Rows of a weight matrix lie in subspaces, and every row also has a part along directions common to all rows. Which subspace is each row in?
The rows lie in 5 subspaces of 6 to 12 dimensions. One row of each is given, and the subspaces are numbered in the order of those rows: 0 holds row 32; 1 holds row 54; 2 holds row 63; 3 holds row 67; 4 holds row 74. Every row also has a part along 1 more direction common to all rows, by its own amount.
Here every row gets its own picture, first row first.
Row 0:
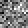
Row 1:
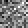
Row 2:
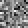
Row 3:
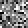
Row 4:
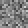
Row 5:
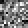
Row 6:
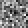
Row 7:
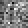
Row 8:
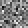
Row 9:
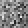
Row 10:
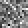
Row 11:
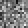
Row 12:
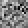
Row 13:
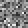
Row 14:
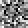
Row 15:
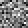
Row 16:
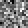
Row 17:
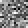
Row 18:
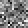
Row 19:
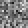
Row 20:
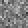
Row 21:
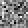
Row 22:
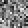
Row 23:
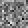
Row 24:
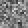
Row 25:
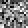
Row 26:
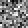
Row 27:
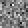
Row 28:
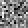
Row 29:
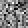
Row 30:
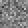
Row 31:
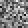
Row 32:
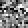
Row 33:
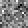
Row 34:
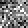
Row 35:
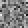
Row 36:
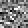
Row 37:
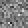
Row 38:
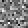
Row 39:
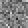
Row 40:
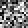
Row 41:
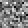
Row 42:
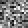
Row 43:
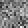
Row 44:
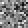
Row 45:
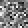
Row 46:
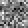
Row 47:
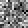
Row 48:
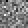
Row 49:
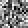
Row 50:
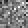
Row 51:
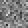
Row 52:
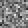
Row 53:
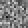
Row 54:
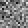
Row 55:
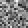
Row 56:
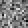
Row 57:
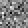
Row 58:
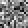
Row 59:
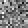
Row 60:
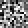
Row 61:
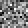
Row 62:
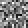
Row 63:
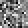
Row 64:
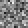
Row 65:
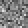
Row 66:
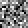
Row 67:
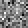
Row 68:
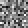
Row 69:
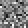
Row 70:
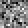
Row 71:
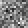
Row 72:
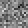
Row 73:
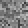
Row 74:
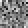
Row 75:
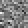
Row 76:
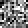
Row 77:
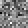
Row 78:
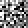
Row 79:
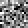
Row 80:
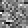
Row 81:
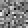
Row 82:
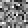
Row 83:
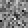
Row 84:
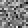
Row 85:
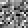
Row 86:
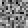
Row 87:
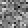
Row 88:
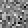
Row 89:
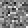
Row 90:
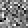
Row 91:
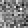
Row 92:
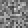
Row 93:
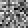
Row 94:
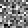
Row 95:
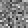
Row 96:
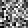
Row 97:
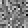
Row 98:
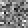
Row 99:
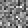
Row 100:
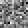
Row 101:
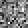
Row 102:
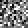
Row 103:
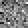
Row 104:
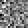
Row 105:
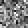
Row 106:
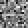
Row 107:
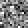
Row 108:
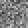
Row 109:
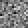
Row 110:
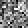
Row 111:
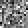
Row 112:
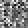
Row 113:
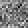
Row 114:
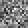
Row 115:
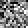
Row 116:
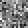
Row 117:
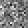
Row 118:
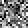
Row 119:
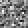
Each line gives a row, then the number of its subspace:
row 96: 2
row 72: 0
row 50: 4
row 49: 4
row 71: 1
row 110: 0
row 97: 4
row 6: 0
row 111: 2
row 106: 3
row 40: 0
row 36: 0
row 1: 4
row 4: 1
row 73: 1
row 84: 0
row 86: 4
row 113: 1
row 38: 0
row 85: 2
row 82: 0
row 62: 0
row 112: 2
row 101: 0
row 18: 4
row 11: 3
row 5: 2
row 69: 0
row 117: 0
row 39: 4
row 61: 1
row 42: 1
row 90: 2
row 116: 3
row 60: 4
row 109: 1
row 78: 3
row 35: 4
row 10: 1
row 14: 2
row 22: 3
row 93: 2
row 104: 4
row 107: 0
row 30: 0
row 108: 1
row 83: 3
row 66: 1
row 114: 2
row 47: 4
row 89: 1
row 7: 2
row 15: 2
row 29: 2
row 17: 1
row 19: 2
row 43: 1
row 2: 0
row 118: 3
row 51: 1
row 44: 3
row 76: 0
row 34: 1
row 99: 0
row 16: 3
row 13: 2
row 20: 3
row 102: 1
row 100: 2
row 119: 0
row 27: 1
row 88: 3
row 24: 2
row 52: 2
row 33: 0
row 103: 0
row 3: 3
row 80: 0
